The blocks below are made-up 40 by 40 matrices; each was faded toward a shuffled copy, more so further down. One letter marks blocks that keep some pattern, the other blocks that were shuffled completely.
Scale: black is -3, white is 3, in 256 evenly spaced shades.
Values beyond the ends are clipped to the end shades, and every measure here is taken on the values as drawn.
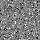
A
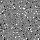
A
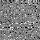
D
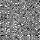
D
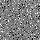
A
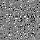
D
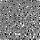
D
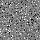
A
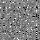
D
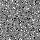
A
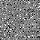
D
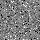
A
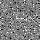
D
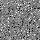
A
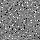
A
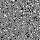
A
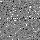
D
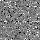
D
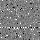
D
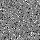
A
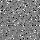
D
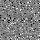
D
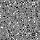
D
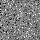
A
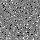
A
